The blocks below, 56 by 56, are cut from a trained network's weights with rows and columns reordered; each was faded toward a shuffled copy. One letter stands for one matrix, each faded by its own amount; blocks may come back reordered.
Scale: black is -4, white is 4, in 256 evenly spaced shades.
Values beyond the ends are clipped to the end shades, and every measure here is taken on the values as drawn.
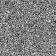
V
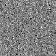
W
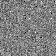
V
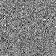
V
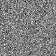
V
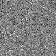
W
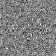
W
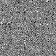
W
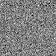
V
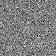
W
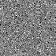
W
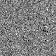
V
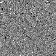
V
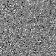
W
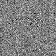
V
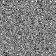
V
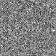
V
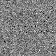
V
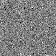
V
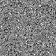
W
